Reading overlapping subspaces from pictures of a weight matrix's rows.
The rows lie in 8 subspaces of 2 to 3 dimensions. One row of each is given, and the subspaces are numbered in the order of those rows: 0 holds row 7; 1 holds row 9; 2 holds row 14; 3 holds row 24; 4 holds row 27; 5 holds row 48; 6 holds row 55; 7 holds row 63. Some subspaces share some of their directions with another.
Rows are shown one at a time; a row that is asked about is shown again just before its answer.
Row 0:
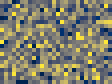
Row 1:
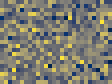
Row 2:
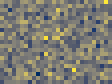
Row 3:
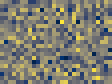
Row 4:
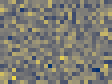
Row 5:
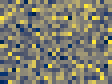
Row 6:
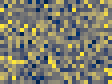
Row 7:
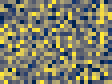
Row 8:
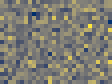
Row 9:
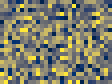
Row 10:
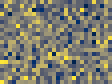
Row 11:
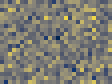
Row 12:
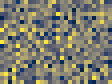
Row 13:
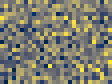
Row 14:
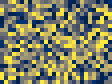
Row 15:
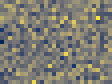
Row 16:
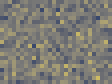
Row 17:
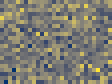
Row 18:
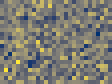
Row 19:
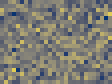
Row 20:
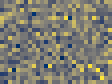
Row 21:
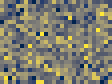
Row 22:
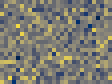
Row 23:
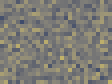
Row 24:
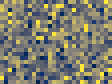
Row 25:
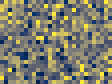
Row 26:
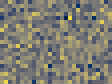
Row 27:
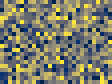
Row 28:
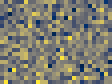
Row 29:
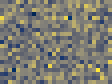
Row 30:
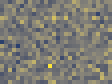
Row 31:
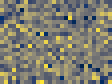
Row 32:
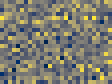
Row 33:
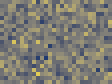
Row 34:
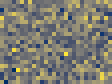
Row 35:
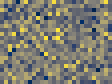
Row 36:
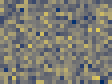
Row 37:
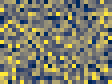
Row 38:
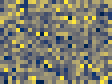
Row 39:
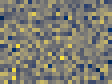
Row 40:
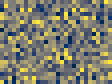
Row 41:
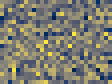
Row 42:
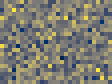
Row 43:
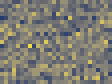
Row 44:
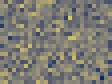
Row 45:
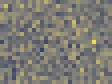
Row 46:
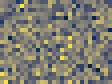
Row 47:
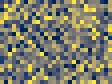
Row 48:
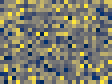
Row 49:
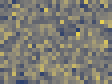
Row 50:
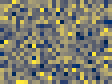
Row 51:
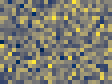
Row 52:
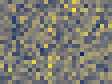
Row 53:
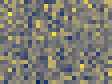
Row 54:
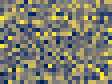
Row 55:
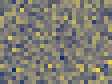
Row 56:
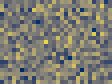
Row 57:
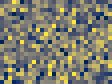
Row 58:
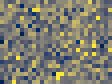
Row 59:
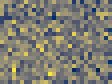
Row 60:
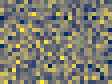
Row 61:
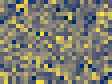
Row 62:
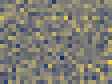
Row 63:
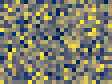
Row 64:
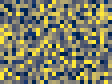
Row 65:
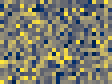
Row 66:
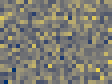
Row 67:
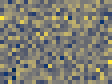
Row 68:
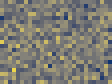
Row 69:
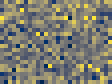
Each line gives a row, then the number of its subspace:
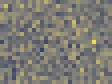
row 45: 3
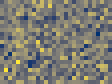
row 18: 5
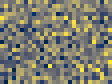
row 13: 3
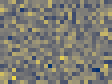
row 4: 6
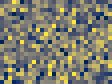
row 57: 2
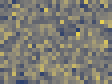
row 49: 6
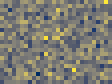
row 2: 7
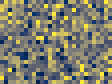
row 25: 3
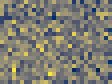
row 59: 7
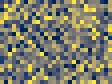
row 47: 7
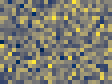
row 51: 5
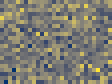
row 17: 5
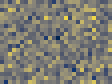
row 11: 7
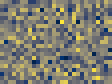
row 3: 6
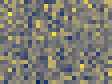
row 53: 3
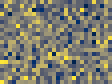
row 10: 0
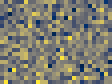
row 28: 3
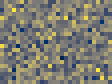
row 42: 4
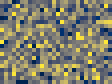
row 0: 6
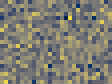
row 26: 7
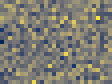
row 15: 0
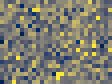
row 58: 0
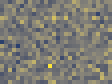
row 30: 5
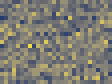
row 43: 6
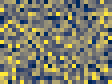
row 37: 3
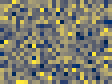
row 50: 6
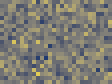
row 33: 5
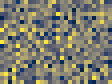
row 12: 2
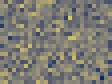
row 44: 3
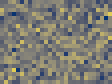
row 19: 2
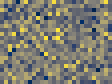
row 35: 7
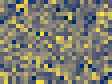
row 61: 5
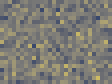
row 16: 6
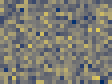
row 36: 4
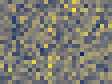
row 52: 5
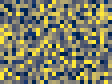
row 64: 0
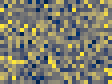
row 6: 3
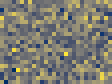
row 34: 2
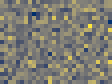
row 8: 4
